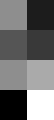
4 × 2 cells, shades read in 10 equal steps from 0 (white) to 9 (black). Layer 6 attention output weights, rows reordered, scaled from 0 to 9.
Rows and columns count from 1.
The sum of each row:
12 13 7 9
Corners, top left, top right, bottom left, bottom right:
4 8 9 0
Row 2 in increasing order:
6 7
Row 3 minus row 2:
-2 -4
